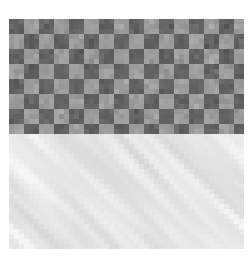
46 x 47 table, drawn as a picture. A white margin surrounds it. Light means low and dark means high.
It is made of 2 by 1 panels. Panel 1,1: middling, checkered, strong in contrast. Panel 2,1: very low, slanting down to the right, faint in contrast.
